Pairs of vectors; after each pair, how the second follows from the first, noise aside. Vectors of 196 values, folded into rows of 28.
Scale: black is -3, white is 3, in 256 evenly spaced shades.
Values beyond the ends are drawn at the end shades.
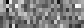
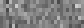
shrunk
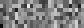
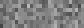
shrunk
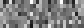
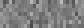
shrunk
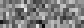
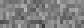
shrunk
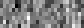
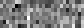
sign-scrambled
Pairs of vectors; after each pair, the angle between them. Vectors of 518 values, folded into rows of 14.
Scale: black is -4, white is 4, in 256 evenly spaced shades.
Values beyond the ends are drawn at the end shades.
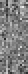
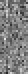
nearly opposite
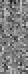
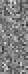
nearly opposite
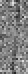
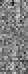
nearly opposite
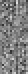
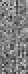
nearly opposite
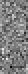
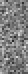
partly aligned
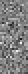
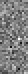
partly opposed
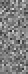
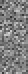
orthogonal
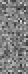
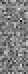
nearly opposite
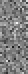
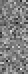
nearly opposite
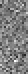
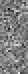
partly aligned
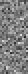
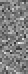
nearly parallel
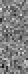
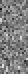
nearly opposite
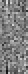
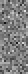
orthogonal
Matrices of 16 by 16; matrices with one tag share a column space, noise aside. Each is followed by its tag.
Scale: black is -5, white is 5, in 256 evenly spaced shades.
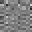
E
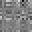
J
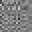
E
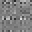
J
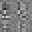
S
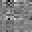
J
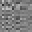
E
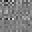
J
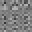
E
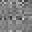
J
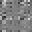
J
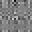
J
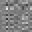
E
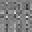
S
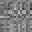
S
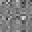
J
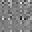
J
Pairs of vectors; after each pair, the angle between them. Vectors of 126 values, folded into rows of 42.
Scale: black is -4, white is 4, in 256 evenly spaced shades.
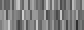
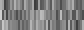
partly aligned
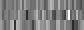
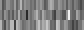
nearly parallel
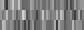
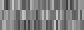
nearly parallel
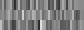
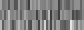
partly aligned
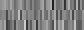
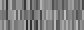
partly aligned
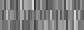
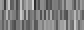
nearly parallel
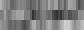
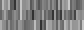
partly aligned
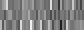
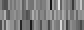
nearly opposite
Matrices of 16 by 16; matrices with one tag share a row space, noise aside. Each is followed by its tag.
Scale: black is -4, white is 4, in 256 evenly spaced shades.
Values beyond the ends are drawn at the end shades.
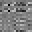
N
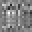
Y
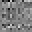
Y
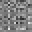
N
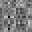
N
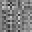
Y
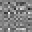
N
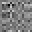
Y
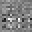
Y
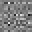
N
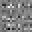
Y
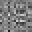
N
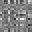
N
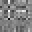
N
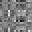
N
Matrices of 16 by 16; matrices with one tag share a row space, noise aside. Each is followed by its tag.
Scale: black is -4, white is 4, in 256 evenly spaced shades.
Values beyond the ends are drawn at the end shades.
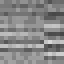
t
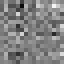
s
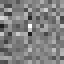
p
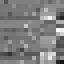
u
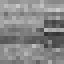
t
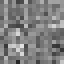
s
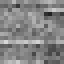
t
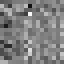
p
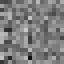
p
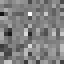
p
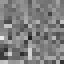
p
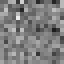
s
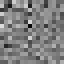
p
